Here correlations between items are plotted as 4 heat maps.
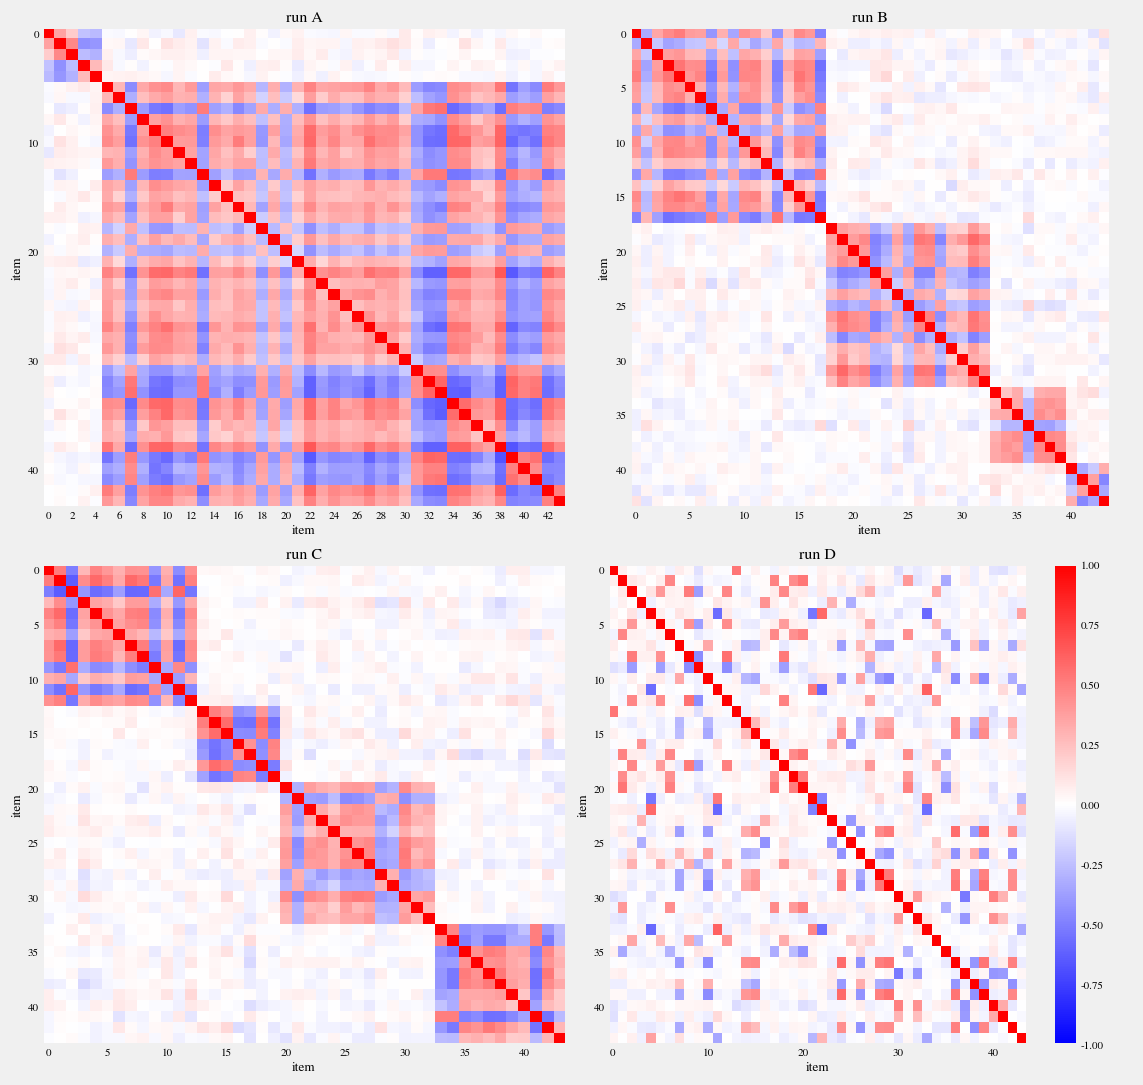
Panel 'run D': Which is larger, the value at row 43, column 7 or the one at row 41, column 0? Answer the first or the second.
the first
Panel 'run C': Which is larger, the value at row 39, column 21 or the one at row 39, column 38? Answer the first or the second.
the second
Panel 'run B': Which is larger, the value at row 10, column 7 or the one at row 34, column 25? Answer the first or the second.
the second
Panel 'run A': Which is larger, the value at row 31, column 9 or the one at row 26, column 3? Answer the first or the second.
the second
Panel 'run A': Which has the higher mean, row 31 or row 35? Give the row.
35
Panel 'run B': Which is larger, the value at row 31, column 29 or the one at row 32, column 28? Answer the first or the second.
the first
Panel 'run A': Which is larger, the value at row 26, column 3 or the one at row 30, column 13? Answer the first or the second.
the first
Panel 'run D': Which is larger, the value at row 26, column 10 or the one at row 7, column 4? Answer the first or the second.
the first
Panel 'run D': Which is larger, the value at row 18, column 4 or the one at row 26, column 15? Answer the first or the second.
the first
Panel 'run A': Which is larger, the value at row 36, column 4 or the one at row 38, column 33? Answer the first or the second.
the first
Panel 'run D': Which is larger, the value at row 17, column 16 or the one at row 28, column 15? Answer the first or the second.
the second
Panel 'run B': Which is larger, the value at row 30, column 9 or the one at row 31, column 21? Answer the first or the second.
the second
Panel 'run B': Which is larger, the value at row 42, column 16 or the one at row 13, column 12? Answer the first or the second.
the first
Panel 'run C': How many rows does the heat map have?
44
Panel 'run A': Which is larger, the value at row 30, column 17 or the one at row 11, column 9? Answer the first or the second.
the second
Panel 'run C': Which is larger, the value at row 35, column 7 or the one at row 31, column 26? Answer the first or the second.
the second
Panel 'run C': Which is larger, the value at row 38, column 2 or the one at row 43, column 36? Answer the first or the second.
the second
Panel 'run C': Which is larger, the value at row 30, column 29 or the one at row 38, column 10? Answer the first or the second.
the second
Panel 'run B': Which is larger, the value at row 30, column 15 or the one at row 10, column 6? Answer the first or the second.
the second
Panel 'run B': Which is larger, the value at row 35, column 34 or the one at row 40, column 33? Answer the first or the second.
the first
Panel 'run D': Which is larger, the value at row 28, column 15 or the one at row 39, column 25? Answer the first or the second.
the first
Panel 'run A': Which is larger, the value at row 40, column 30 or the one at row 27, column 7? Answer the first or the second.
the first
